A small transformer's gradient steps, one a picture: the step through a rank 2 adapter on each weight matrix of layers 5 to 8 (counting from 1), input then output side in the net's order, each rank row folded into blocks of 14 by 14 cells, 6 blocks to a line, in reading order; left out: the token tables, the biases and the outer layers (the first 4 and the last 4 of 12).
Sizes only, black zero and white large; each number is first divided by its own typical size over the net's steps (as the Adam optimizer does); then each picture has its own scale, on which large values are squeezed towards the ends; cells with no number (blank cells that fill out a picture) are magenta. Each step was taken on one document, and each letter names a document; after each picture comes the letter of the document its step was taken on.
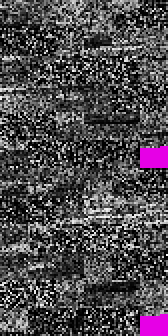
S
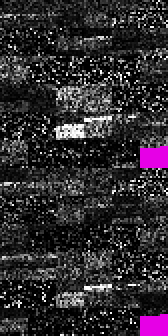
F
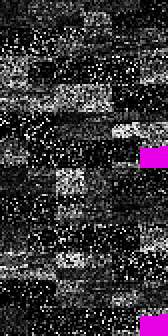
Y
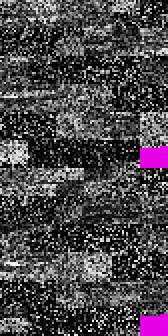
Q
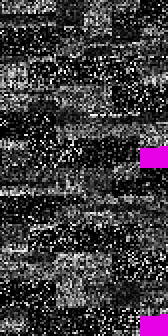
Y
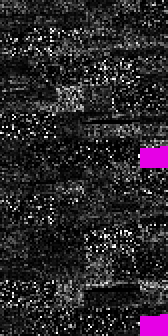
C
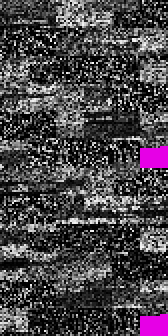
S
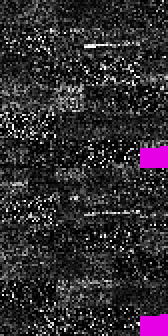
C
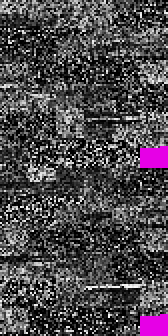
S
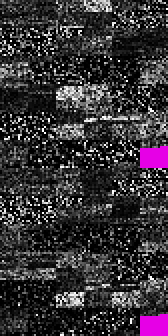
F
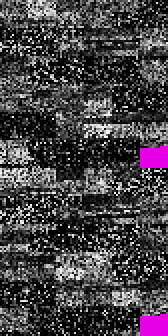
Q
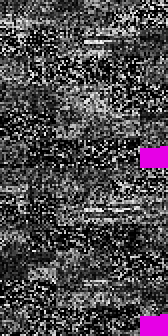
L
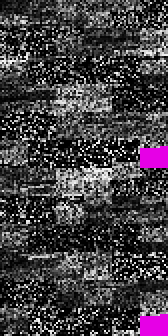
L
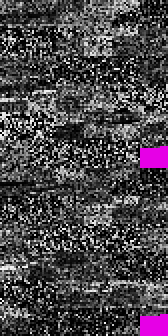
S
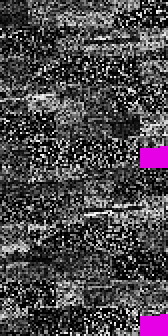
S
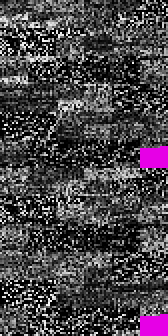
L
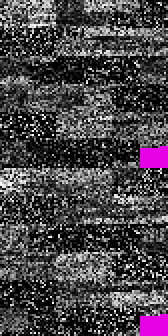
Q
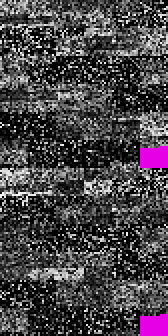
Q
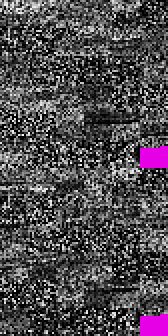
S
